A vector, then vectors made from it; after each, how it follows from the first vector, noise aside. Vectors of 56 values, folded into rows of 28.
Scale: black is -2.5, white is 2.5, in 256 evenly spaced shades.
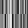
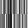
negated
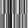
negated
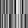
reversed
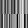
wrapped around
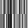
negated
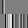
partly zeroed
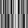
wrapped around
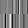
partly zeroed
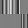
partly zeroed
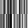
negated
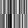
negated
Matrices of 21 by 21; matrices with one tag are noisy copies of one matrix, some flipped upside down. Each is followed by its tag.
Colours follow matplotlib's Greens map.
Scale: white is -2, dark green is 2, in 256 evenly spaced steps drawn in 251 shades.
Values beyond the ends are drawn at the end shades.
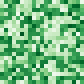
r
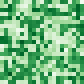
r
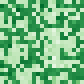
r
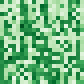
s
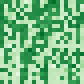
s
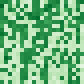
s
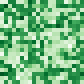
r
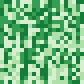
s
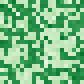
r
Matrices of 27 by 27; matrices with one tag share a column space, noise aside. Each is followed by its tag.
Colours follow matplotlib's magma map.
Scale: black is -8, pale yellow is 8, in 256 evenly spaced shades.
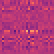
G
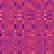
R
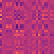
R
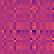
G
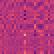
R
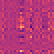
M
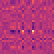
G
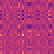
R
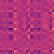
M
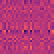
G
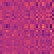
R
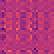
M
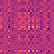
M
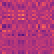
R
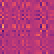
R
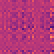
M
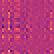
M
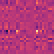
G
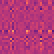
G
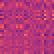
R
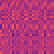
R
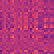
M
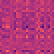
M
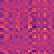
M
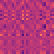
R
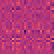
G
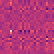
G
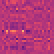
G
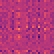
M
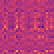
M
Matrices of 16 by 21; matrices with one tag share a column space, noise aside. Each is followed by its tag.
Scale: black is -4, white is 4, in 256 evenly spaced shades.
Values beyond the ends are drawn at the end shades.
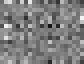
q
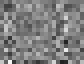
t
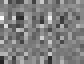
q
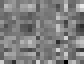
t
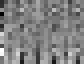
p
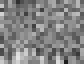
p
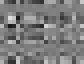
q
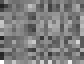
t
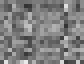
t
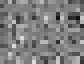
q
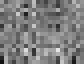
p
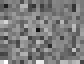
t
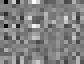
q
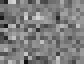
q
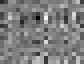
q
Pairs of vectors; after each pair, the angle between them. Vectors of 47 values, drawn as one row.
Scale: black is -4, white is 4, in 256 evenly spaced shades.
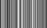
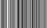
nearly opposite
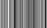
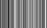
nearly opposite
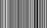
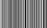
orthogonal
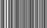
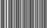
nearly parallel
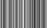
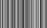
nearly opposite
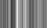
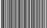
orthogonal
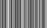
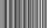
partly aligned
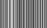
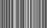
orthogonal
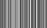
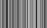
partly opposed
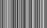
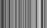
orthogonal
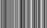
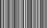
partly opposed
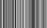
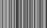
partly opposed
